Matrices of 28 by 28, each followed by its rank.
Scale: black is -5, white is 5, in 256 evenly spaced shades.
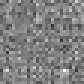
five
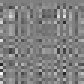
two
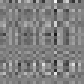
two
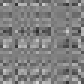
two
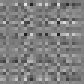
two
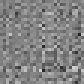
five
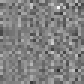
five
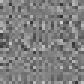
five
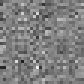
five
